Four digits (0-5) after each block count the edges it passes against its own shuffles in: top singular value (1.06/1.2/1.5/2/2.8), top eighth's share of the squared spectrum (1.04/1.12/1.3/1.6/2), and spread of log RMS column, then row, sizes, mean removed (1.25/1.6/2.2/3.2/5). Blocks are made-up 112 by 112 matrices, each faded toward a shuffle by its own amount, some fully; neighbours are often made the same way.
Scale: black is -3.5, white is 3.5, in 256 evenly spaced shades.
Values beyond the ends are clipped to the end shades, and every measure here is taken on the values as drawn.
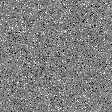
2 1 0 0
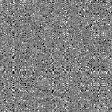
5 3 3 2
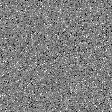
3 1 0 0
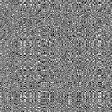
5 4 3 3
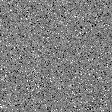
2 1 0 0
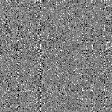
4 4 3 1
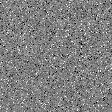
2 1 0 0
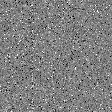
2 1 0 0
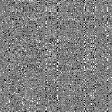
4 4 3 2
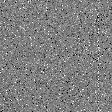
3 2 1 0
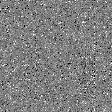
3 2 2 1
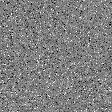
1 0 0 0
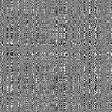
5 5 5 3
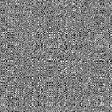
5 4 3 3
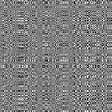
5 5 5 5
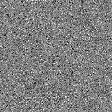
3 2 1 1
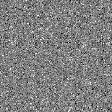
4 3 1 1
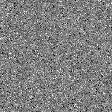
3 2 1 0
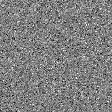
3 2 0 0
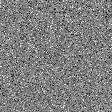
0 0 0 0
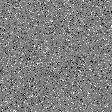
2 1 0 0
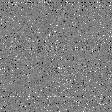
3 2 0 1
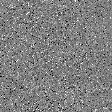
0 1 2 0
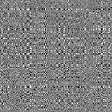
5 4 4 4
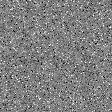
2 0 0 0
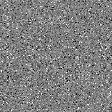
4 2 1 1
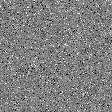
1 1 0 0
